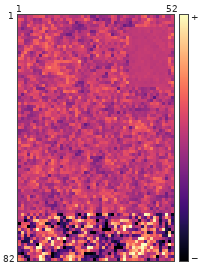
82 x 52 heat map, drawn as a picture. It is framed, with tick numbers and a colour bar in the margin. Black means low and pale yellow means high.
The distribution is heavy-tailed on both sides. The top part is calmer, up to a seam about 80% of the way down. Neither half mirrors the other. No regular stripes run through it. An odd patch, calmer than its surroundings, sits in the top right. No overall slope runs across the table. The top right is the smoothest part.
